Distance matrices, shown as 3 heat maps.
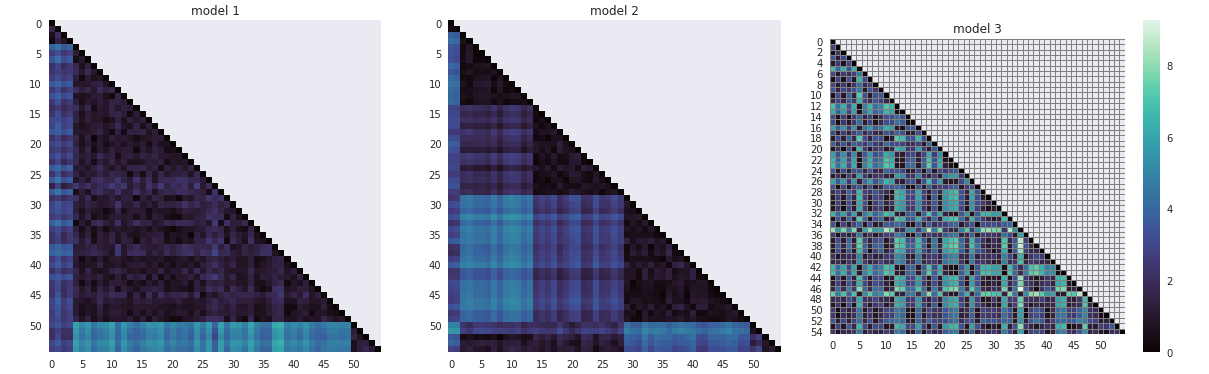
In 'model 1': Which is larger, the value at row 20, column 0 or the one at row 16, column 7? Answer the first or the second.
the first
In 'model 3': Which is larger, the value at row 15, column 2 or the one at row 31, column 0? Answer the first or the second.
the first
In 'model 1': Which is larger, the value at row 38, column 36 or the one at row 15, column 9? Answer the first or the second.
the first
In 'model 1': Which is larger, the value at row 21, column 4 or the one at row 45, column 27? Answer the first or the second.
the first
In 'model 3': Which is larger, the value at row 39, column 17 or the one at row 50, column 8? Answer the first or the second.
the first
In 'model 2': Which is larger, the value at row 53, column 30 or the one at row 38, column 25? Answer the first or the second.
the first
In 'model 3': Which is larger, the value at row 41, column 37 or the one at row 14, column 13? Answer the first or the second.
the second
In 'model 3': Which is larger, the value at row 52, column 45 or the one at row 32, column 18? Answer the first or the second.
the second
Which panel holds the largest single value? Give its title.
model 3
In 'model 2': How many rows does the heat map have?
55
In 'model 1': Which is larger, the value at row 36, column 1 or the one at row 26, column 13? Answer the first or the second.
the first
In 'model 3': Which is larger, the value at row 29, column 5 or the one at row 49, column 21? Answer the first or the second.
the first
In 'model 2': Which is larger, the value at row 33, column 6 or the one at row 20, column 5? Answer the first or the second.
the first
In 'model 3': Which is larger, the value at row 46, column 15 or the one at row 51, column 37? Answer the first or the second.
the first
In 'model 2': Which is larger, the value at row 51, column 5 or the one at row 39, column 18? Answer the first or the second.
the first
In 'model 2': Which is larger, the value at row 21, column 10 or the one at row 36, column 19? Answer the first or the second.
the second
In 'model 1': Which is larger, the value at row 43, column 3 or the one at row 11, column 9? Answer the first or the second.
the first
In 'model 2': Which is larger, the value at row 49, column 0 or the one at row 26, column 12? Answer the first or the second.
the first
